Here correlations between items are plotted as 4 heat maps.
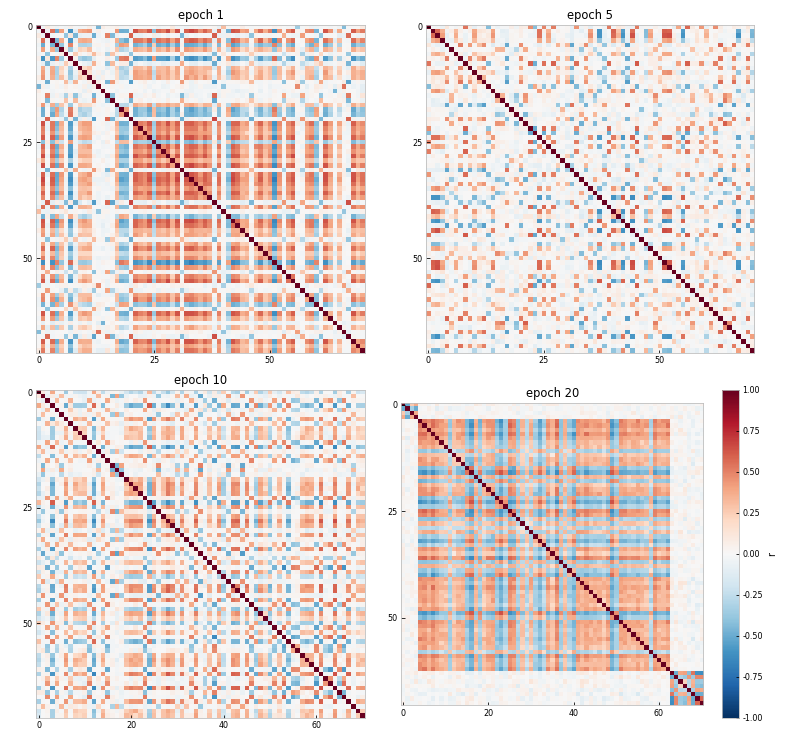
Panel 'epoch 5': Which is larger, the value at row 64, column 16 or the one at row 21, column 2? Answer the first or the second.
the first
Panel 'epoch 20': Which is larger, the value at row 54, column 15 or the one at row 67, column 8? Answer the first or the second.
the second
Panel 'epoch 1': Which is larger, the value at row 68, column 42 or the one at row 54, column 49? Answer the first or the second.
the first
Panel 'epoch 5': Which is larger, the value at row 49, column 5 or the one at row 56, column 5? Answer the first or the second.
the first
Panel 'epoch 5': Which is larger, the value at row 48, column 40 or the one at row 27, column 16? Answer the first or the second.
the first
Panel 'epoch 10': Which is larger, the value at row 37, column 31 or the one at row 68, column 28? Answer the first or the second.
the first
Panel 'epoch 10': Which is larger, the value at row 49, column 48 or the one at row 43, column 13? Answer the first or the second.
the first
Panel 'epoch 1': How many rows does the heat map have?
71
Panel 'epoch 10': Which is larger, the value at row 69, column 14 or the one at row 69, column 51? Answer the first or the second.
the first
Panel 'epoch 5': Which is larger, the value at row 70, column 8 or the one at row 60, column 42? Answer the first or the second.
the first
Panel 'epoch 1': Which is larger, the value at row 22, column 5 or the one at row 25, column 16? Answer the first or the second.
the first
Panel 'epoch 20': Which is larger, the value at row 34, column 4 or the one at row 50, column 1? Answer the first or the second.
the first
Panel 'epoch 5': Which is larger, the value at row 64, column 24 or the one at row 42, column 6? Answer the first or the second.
the first
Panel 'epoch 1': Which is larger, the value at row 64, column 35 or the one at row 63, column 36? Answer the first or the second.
the second
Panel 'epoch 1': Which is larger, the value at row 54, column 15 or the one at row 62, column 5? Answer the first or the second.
the second
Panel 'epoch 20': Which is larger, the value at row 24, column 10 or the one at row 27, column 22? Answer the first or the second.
the second
